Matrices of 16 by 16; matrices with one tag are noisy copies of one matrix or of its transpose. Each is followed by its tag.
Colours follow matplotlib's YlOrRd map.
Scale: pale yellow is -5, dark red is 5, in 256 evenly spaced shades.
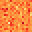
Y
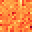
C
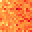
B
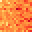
B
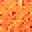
C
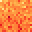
B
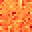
C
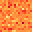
Y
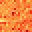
C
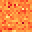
Y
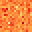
Y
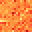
C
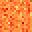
Y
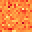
Y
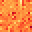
C
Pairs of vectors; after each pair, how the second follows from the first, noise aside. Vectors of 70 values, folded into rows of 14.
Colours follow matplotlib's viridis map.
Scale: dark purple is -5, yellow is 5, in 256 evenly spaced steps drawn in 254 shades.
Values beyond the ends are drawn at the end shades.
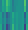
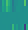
partly zeroed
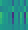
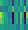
scaled up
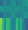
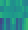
negated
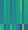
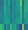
copied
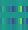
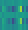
copied
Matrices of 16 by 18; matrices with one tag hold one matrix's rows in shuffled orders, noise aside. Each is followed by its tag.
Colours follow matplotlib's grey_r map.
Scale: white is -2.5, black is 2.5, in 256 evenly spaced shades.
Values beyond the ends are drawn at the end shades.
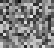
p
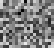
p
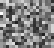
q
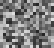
q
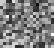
q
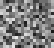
q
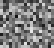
p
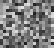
q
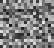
p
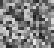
q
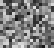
q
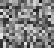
p
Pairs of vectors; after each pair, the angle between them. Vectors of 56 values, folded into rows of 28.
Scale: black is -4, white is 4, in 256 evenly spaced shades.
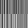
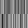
partly aligned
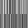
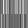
partly aligned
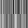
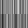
nearly opposite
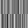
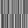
nearly parallel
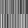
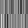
nearly parallel
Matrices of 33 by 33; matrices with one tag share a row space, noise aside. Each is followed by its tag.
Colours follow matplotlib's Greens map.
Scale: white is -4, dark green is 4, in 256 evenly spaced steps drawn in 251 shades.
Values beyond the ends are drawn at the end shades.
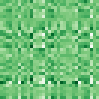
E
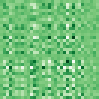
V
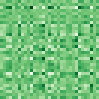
E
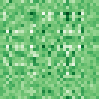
V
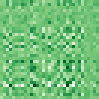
V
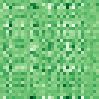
V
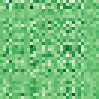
V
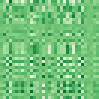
V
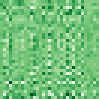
V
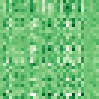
V
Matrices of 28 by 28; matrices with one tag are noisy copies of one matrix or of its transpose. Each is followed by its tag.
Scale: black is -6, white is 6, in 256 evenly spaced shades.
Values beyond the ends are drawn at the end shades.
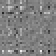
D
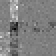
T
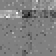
T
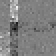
T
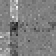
T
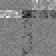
T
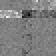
T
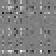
D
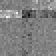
T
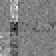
T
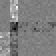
T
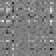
D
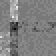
T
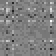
D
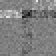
T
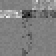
T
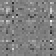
D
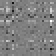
D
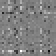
D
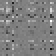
D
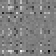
D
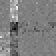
T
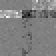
T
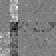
T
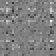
D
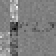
T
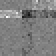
T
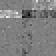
T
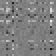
D
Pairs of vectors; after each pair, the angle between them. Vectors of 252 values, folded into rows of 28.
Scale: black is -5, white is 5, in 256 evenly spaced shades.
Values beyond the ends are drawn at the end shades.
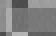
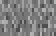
orthogonal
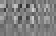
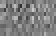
nearly parallel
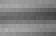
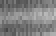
nearly opposite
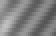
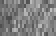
partly opposed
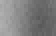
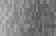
nearly parallel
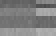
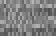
partly opposed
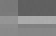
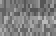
partly aligned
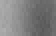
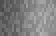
nearly opposite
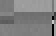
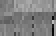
nearly parallel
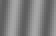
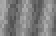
nearly opposite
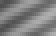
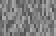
orthogonal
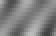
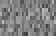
orthogonal
